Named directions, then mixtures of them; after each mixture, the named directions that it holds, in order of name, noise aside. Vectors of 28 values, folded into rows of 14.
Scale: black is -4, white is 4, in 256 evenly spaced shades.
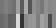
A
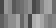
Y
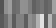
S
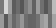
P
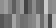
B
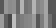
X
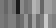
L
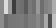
B, P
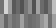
P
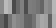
B, P, S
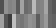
X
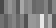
S, X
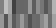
P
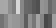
B, L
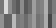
B, P, X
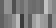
A, B, Y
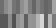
S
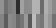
L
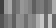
S
